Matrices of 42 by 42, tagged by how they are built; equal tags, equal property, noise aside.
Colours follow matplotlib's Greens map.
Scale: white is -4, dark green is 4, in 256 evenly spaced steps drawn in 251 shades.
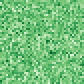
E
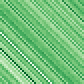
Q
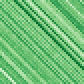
Q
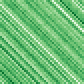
Q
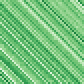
Q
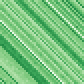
Q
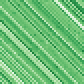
Q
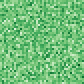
E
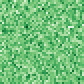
E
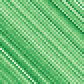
Q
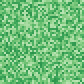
E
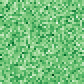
E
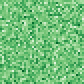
E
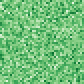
E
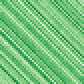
Q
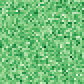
E
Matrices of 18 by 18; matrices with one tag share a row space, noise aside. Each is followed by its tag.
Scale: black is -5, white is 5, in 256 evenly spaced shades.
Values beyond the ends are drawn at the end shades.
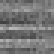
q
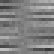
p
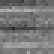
q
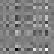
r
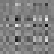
r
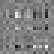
r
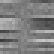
p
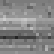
q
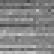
q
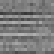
q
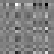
r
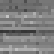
q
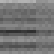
q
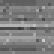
q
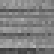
q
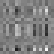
r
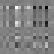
r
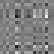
r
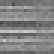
q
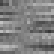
p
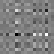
r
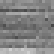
q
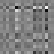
r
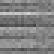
q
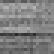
q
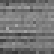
q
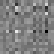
r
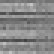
q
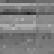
q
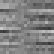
p
